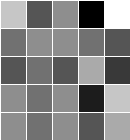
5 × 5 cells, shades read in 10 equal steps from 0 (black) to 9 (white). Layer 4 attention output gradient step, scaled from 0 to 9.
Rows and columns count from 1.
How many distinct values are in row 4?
4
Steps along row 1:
down up down up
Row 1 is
7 3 5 0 9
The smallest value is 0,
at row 1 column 4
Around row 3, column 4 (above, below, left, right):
4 1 3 2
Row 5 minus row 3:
2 0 2 -3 4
